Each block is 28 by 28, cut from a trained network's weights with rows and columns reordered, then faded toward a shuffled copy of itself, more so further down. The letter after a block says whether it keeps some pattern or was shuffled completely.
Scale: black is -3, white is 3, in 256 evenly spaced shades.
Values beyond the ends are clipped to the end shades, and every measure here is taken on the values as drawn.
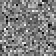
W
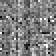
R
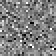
W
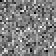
W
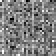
R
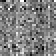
R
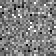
W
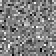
W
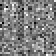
R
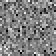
W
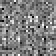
R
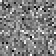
W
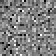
W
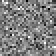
W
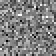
W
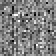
R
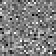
W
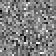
W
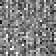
R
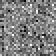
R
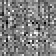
R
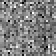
R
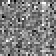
R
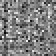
R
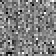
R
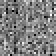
R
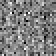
R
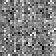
R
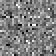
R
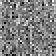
R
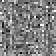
R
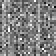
R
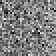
R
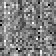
R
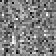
R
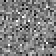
W
